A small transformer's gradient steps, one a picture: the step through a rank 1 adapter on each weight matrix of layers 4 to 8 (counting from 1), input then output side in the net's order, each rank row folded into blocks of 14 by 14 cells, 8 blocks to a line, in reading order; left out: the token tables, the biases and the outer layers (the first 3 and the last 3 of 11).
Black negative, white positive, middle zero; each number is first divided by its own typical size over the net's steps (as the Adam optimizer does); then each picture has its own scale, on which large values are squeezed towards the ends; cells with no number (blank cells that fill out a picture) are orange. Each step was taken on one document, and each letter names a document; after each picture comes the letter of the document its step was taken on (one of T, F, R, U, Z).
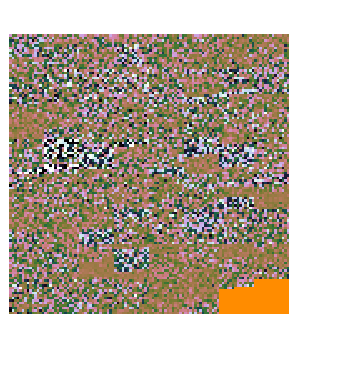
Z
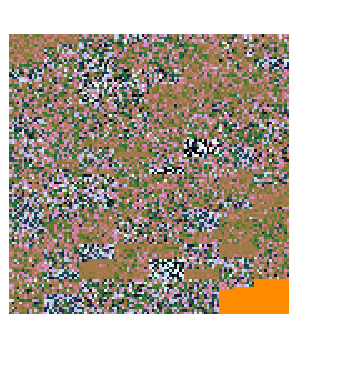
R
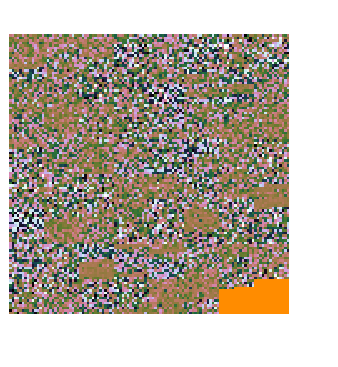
Z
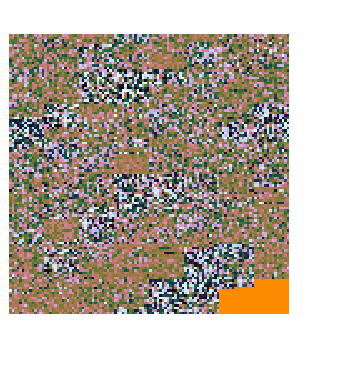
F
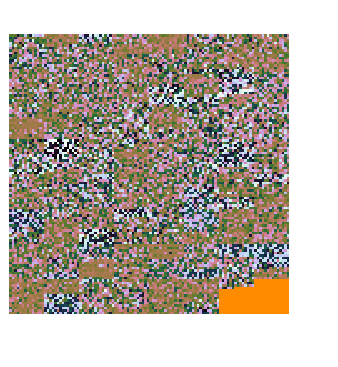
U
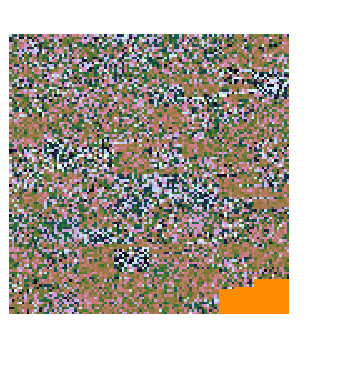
Z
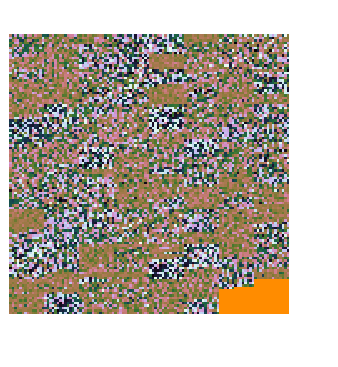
F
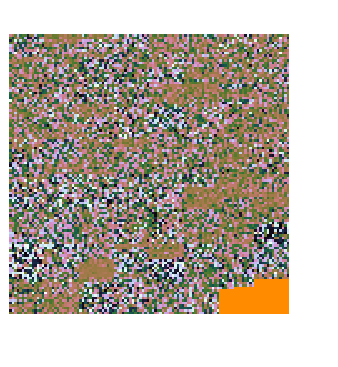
R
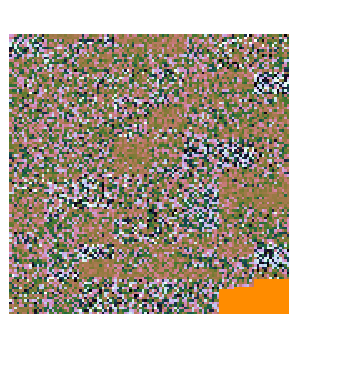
R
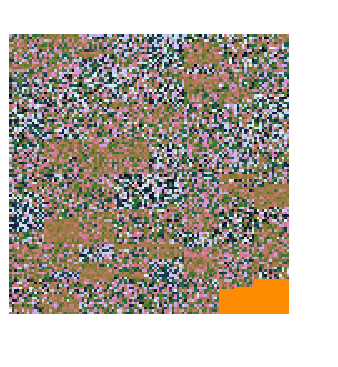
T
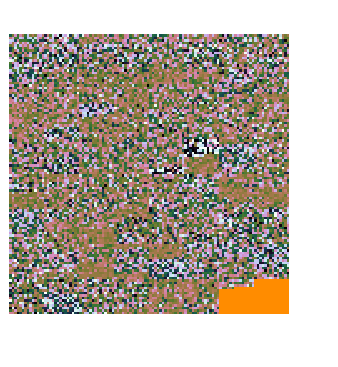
Z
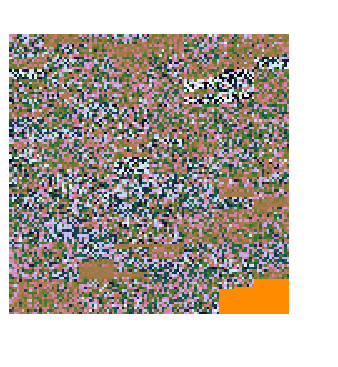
U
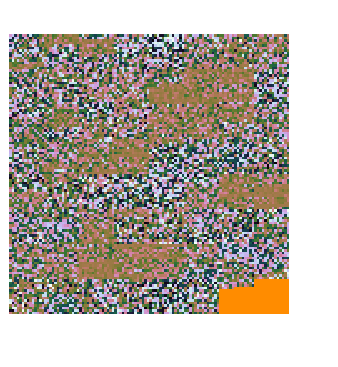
T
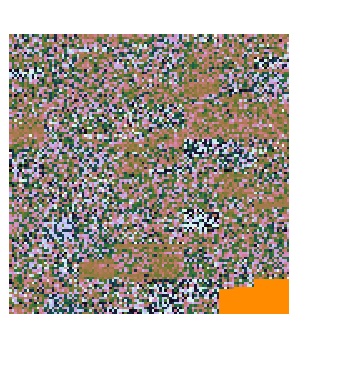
U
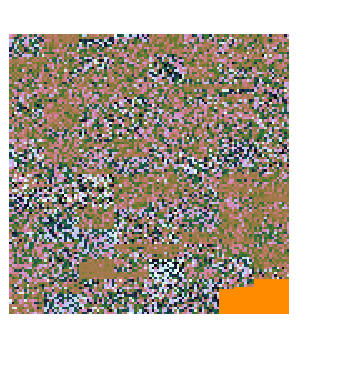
R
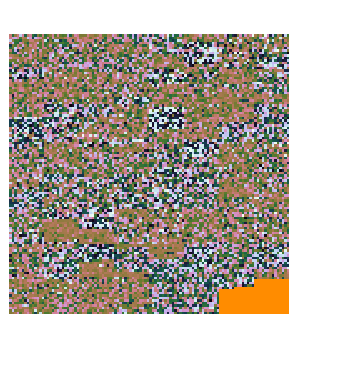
F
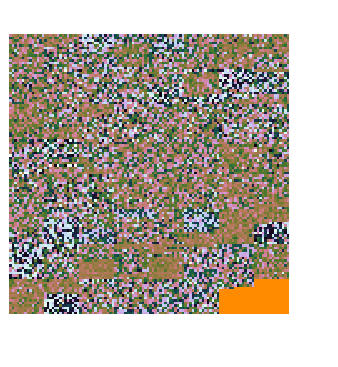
U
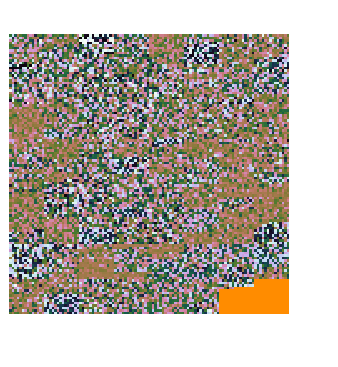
U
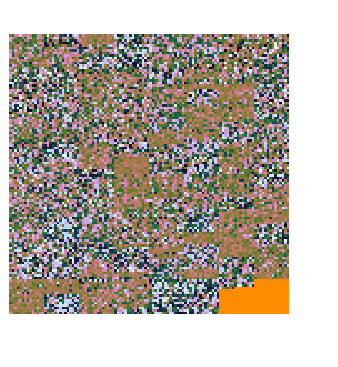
F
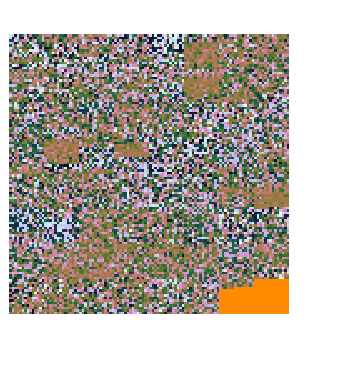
T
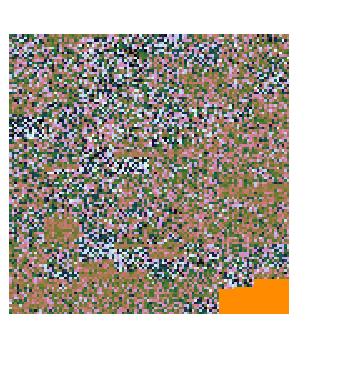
U
